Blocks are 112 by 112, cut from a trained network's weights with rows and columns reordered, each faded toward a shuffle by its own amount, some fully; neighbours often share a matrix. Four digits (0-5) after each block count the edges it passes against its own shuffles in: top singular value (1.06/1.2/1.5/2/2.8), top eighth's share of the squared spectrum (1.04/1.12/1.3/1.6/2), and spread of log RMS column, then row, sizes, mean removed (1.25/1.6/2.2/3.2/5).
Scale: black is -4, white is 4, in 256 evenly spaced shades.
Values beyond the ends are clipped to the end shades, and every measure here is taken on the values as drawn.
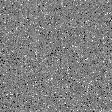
1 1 0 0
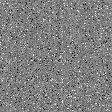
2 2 0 1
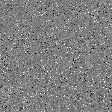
0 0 0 0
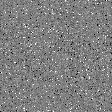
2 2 0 1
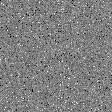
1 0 0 0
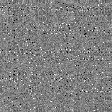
3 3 1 2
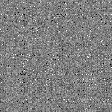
3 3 1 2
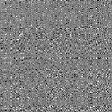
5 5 3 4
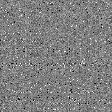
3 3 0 2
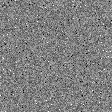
0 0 0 0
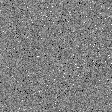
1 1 0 0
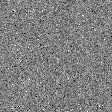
2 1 0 1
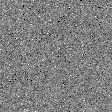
0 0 0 0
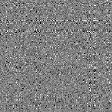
4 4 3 3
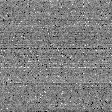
4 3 1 2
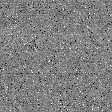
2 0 0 0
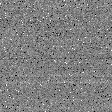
2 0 0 0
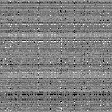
5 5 3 3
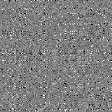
4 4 2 3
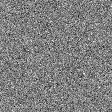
0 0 0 0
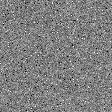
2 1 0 0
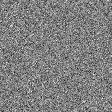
1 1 0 0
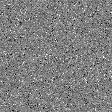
0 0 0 0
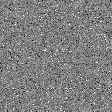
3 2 0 0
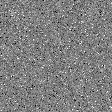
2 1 0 0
